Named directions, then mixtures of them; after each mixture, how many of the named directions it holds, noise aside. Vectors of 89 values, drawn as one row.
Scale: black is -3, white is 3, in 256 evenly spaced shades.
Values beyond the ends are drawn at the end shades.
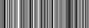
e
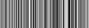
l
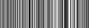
one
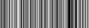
two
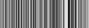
one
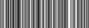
two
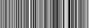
one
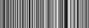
one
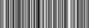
two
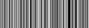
two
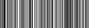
two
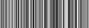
one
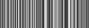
one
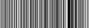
two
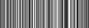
one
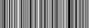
two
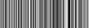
one
